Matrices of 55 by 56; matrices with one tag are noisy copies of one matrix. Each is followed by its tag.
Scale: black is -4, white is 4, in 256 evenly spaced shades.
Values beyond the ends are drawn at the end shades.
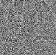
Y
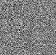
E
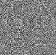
E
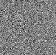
Y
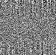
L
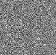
E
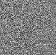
E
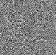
Y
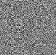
E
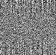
L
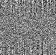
L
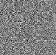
Y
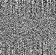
L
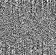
L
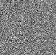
Y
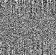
L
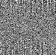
L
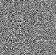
Y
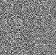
E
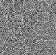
Y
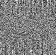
L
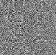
Y
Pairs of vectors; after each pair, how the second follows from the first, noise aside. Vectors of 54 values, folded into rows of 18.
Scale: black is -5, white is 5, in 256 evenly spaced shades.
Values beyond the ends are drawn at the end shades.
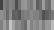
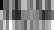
scaled up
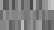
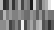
scaled up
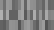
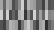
scaled up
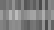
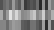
scaled up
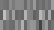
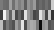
scaled up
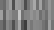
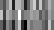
scaled up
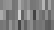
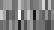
scaled up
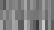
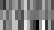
scaled up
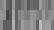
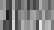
scaled up
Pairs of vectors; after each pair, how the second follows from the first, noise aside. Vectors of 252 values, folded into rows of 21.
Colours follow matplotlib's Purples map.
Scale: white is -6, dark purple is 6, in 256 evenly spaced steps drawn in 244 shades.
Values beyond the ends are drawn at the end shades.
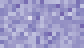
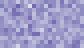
shuffled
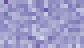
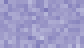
shrunk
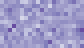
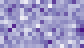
scaled up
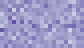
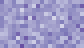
shuffled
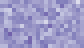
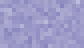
shrunk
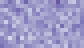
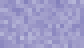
shrunk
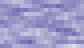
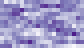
scaled up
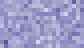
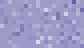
partly zeroed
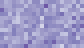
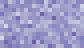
shuffled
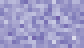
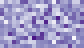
scaled up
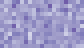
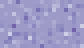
partly zeroed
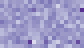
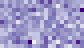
scaled up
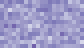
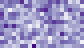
scaled up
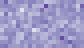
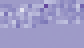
partly zeroed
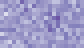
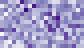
scaled up
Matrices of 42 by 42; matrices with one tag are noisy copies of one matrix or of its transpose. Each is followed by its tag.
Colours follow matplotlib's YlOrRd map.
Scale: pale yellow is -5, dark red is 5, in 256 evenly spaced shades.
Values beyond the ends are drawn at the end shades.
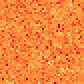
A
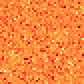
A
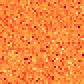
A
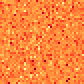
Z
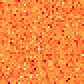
Z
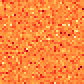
Z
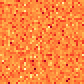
Z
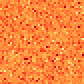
A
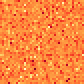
Z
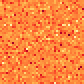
Z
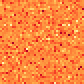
Z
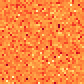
A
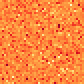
A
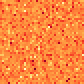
Z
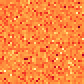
A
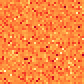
A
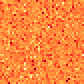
Z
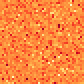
A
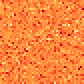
Z
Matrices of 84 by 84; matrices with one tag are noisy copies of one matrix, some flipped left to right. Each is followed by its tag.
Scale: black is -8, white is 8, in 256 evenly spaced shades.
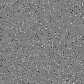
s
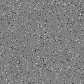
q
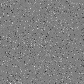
s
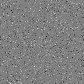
s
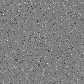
q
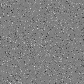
s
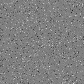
s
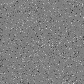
s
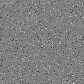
s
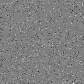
s
